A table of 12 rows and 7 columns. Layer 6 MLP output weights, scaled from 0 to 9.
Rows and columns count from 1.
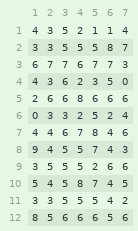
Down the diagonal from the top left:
4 3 7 2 6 2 6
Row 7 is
4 4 6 7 8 4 6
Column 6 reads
1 8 7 5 6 2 4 4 6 4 4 5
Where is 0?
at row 4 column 7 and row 6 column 1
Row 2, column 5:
5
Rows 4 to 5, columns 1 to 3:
4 3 6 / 2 6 6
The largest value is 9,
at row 8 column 1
